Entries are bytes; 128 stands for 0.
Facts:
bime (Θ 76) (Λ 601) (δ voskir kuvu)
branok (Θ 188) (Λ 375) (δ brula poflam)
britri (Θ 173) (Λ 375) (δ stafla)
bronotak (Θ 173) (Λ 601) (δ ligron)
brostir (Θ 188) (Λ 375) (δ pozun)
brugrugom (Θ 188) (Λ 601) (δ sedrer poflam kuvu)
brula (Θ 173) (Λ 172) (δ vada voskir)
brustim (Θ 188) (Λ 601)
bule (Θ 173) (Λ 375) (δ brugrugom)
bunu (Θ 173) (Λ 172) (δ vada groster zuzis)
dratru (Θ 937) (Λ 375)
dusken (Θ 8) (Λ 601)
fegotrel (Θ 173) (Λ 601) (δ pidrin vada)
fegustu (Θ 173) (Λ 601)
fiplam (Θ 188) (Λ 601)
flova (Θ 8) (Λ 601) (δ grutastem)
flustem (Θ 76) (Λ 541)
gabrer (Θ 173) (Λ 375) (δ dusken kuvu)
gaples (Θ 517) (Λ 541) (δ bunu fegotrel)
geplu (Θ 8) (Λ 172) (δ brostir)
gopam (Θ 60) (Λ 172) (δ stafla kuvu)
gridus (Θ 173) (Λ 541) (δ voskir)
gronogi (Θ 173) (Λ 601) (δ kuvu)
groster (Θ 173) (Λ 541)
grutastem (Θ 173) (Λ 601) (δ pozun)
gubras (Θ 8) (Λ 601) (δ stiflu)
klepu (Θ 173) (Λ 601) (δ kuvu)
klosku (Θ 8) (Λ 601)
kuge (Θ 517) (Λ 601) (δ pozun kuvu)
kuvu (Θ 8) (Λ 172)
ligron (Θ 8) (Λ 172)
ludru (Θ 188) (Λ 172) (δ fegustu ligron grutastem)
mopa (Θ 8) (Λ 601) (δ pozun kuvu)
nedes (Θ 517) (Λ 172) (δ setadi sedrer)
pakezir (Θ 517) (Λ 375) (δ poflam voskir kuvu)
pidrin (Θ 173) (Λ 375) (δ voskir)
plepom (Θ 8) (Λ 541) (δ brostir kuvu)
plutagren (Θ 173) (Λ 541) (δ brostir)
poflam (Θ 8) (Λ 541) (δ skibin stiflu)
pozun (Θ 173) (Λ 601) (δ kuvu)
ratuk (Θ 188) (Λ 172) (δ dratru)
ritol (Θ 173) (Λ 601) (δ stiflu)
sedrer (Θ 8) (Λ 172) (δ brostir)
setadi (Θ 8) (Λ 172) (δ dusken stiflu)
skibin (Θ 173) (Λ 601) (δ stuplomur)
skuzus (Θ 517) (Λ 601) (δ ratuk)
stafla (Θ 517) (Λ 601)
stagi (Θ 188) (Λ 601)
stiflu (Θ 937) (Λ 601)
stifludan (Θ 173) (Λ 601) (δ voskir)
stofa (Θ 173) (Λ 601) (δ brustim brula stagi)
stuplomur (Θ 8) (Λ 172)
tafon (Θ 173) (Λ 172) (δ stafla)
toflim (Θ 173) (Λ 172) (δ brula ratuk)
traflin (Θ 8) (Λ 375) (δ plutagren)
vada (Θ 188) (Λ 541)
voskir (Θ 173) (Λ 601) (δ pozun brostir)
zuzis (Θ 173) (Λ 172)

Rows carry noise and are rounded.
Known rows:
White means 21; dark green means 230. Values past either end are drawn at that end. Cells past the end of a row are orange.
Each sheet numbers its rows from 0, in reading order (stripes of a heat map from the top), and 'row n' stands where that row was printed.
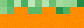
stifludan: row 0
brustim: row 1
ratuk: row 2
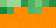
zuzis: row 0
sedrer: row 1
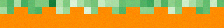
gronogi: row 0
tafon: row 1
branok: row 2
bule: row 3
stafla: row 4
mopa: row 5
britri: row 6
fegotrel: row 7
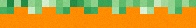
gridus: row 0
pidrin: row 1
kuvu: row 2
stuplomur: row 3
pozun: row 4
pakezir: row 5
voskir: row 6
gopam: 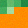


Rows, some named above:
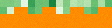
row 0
dratru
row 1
geplu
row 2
brostir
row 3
fiplam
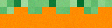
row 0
stiflu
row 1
nedes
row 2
ludru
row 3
klosku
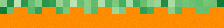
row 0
gaples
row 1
kuvu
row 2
skuzus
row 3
bronotak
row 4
kuge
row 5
brula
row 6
stafla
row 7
nedes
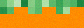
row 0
toflim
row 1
bronotak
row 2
gopam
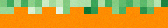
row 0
bime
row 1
pakezir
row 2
brostir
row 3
groster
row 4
dusken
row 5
toflim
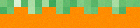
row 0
stofa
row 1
brugrugom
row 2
dusken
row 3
gubras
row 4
stafla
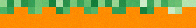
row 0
plutagren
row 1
geplu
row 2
flustem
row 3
plepom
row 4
poflam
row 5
vada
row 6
traflin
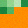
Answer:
bunu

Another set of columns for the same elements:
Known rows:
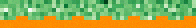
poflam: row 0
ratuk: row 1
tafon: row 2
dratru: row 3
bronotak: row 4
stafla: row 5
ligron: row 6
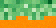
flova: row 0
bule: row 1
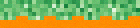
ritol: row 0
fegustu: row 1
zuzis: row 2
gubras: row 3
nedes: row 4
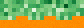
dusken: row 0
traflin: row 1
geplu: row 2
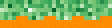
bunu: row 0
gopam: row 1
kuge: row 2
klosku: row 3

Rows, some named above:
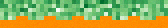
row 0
kuge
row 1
brugrugom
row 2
ludru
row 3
brostir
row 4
pozun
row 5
gaples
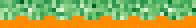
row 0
pakezir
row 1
nedes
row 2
vada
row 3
brula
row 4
kuge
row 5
plepom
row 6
gopam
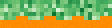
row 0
gridus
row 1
flustem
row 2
kuvu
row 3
mopa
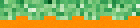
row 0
stiflu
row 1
branok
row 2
groster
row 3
skuzus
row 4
plutagren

